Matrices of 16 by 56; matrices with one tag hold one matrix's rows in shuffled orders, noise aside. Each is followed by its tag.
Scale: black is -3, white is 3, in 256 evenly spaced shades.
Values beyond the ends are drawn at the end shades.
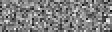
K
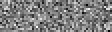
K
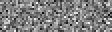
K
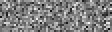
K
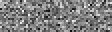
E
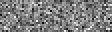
K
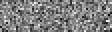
K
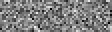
K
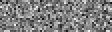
K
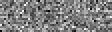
E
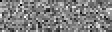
E
